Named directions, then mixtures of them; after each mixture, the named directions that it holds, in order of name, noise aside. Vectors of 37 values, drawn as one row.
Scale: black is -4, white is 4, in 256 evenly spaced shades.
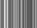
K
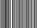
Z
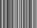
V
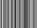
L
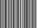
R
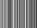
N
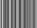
L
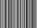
N, R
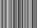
V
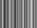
K, L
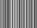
N, V, Z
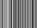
V, Z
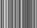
K, L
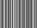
K, N, Z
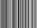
N, V, Z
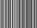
K, N, Z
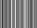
L, Z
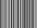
R, Z
